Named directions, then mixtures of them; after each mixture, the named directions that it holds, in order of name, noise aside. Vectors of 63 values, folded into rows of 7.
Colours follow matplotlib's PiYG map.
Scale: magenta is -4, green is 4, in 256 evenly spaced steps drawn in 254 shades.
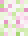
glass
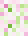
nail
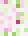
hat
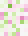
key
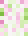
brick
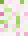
brick, glass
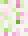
hat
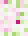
hat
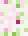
hat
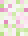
glass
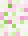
key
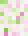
hat, nail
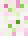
hat, nail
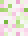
glass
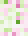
hat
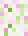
nail
